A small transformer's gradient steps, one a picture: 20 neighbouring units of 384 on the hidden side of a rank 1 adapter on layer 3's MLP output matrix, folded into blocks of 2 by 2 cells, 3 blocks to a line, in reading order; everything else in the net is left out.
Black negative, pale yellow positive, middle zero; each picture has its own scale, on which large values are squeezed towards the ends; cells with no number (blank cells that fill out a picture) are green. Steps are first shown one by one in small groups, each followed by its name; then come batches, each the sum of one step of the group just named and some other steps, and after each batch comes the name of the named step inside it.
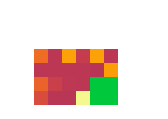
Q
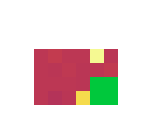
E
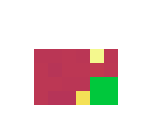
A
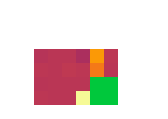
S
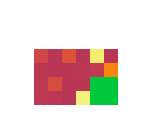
A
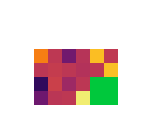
E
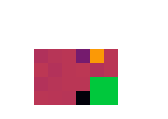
A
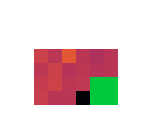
Q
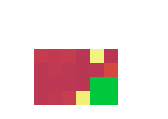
E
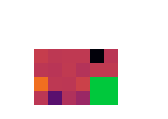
E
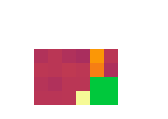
S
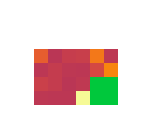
S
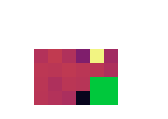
E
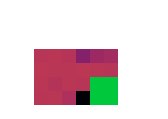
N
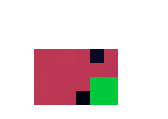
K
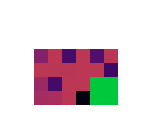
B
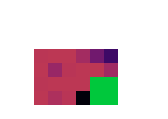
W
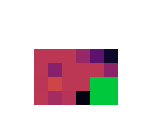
W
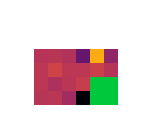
N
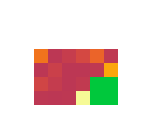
B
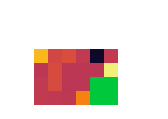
K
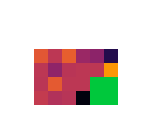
W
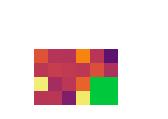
N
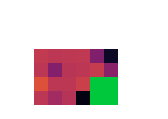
W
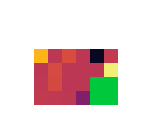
K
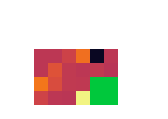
K
